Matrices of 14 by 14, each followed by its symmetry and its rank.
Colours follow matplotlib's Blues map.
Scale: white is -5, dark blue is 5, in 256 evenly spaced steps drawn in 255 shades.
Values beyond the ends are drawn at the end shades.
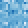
neither, rank three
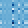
neither, rank one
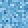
antisymmetric, full rank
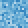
antisymmetric, full rank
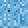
neither, rank three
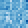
neither, rank three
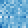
neither, rank three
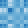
symmetric, rank one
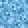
antisymmetric, full rank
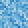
antisymmetric, full rank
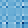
symmetric, rank one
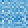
neither, rank three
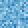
antisymmetric, full rank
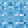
neither, rank three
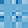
symmetric, rank one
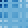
symmetric, rank one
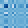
symmetric, rank one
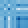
symmetric, rank one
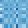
neither, rank one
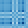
symmetric, rank one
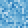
antisymmetric, full rank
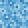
antisymmetric, full rank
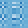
neither, rank one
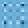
symmetric, rank one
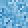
antisymmetric, full rank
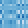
neither, rank one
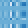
neither, rank one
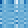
neither, rank one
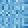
neither, rank three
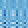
neither, rank one
